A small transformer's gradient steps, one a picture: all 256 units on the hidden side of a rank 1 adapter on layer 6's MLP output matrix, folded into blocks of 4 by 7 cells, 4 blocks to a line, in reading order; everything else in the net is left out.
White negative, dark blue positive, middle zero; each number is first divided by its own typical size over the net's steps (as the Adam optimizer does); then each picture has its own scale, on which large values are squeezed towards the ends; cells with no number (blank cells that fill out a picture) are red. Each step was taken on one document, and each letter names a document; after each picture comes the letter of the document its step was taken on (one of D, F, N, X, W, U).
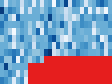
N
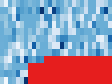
N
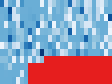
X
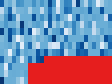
X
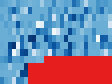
N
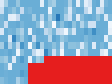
X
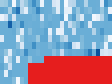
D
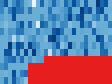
N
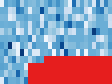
N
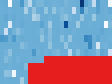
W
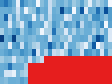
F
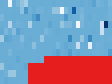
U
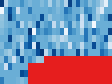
X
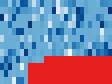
D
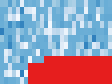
F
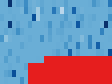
U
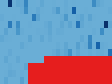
U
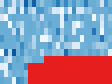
D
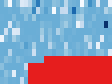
W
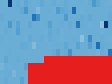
U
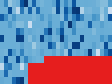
D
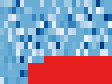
X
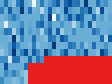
N
